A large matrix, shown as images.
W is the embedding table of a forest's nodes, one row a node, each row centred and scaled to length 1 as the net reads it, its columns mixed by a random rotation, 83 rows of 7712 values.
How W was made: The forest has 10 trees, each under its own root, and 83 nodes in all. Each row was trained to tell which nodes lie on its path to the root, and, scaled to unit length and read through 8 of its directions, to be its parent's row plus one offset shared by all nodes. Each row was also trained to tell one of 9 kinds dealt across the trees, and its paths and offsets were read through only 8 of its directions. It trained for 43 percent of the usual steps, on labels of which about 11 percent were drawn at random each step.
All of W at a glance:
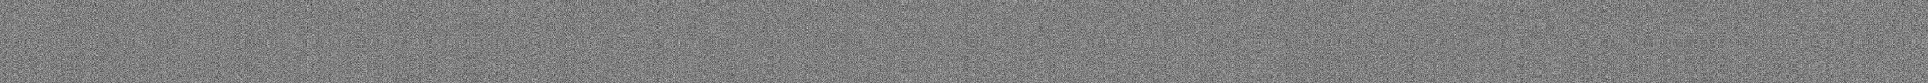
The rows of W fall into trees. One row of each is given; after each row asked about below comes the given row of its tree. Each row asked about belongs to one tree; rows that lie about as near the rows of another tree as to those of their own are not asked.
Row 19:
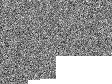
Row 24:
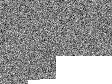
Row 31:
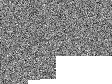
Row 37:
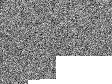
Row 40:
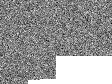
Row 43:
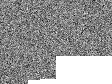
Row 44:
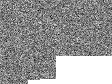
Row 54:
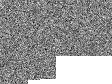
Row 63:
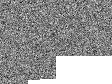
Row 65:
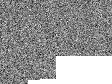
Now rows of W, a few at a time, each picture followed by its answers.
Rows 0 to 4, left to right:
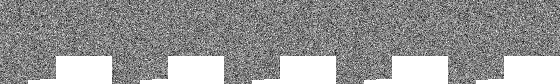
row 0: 24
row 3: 40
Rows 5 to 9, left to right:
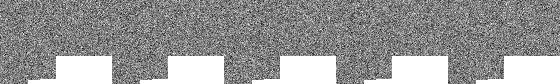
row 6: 19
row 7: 54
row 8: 19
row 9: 37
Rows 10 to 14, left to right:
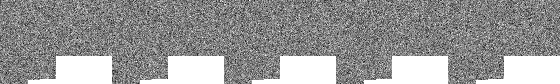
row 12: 24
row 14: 63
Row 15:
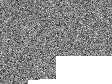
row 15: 65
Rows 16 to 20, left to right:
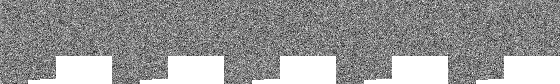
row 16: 63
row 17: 44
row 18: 31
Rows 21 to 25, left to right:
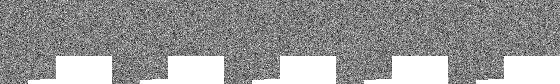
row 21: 19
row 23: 40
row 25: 19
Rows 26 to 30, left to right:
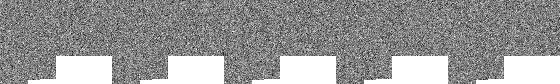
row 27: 24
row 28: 24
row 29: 19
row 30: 63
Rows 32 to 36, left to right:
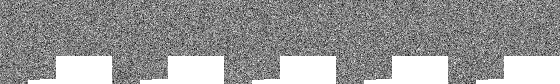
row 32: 44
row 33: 19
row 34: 31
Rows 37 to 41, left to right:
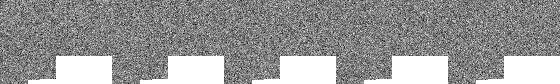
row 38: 63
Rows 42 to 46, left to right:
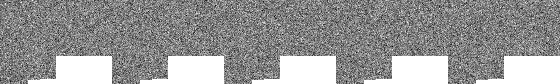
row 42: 40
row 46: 40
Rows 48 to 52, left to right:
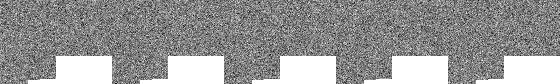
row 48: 63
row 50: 24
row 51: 40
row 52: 31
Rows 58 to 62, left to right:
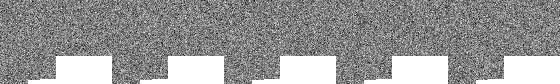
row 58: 19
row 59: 37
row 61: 40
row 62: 40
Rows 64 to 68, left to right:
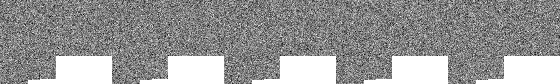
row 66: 65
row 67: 37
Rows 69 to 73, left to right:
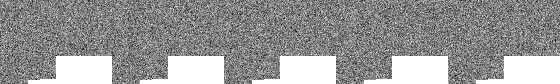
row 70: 40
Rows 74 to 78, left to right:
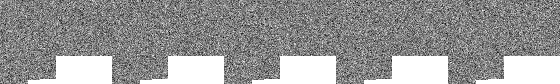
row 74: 24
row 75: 24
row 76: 54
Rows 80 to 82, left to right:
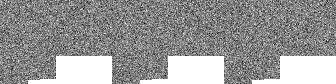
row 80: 24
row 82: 19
